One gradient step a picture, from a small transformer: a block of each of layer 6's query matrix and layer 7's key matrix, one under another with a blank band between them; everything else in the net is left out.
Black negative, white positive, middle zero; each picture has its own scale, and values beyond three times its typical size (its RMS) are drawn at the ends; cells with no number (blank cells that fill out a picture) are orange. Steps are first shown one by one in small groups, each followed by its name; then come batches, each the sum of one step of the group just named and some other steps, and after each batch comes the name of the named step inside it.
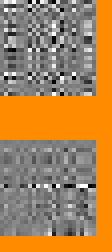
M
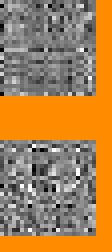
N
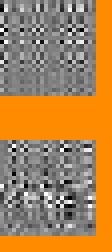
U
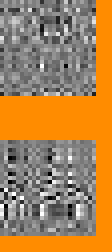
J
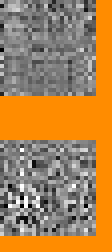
N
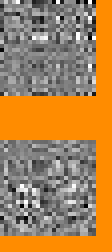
N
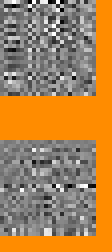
M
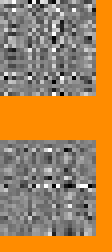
M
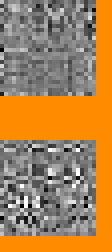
N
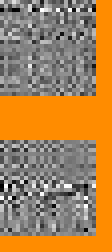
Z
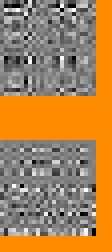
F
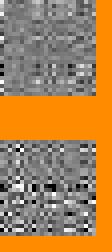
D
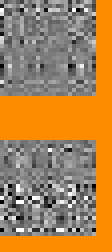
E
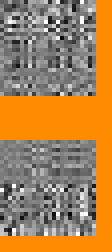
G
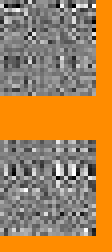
F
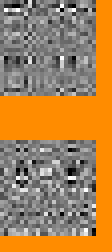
F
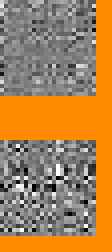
D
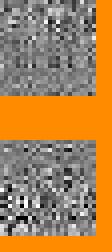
G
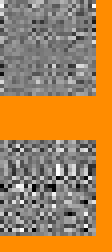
D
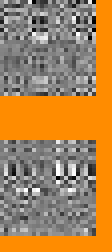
F
